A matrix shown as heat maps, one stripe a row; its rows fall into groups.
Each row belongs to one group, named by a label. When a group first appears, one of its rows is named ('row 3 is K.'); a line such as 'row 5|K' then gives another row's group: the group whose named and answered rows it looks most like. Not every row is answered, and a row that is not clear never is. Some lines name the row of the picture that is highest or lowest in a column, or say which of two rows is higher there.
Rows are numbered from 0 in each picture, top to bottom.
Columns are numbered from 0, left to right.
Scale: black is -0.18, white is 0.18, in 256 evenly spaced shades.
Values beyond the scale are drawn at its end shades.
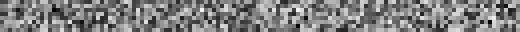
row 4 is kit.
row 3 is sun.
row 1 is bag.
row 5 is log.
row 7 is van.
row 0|van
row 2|sun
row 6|van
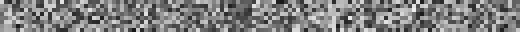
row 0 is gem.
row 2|bag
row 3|log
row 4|van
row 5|log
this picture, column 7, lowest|2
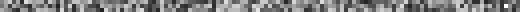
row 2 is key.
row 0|bag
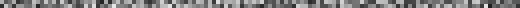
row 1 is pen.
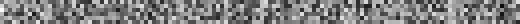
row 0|van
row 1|bag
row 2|gem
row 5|gem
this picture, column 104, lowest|0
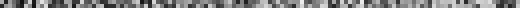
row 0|sun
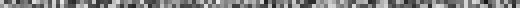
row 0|key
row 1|log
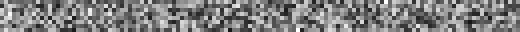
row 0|gem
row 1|pen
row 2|bag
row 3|bag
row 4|log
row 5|bag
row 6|pen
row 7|kit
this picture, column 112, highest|7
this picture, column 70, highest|4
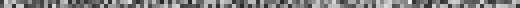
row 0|van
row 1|log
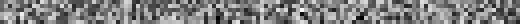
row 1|key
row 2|sun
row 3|kit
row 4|kit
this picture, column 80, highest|2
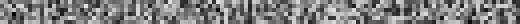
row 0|key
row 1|log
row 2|kit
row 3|kit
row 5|bag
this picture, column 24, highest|2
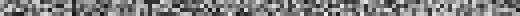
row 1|sun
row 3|sun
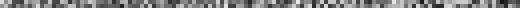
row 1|gem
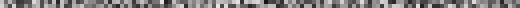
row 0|key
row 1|gem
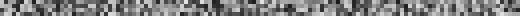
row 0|sun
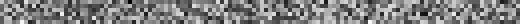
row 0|bag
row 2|log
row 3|gem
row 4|pen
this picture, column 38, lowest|1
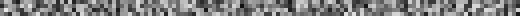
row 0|pen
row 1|pen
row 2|sun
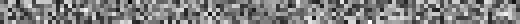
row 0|sun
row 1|pen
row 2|gem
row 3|log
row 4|gem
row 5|van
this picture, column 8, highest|2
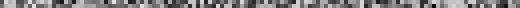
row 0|sun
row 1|bag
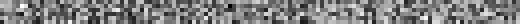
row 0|key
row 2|log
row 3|sun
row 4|log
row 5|log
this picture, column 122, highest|3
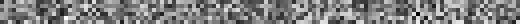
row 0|pen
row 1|bag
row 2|pen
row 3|kit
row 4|gem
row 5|sun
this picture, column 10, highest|1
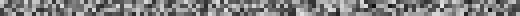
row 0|bag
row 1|key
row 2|pen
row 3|sun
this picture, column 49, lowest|0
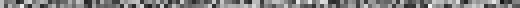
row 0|sun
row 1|key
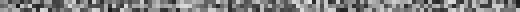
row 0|gem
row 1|pen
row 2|van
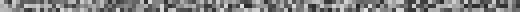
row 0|gem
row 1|bag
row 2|key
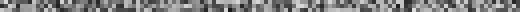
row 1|pen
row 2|kit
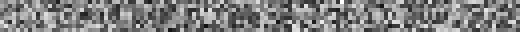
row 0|key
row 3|van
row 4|van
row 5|gem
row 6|kit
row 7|bag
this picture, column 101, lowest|6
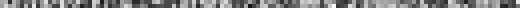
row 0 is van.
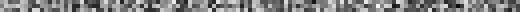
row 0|key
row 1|log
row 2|key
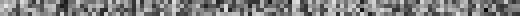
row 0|kit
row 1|kit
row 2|kit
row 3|key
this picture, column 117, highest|1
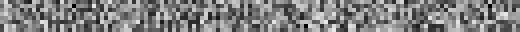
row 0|key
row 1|pen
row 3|log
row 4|log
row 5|sun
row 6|van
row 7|van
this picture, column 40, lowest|5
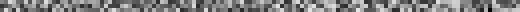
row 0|bag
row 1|van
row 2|log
